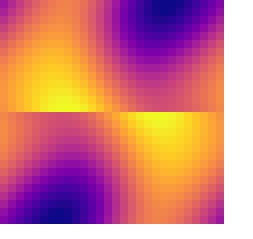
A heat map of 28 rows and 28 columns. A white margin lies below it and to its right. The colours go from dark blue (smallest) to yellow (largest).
Symmetry: a half turn. Stripes: none. Slope: none.
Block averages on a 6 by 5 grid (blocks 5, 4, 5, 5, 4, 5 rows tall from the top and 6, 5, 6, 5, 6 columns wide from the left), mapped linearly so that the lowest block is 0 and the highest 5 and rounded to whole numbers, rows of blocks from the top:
3 4 2 0 1 | 4 4 2 1 2 | 4 5 4 2 3 | 3 2 4 5 4 | 2 1 2 4 4 | 1 0 2 4 3
